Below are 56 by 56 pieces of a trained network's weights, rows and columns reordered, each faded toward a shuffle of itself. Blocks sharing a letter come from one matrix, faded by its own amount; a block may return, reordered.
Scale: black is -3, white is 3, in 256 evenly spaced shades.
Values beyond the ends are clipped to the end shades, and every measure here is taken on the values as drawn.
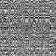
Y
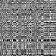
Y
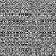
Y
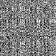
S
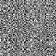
S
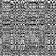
Y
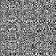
S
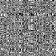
S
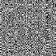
S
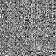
S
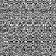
Y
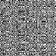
S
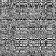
Y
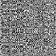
S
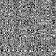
S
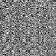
S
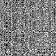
S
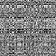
Y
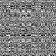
Y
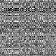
Y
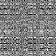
Y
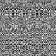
Y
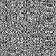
S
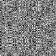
S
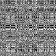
Y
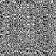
S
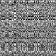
Y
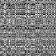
Y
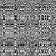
Y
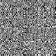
S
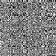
S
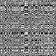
Y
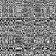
Y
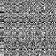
Y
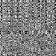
S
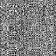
S
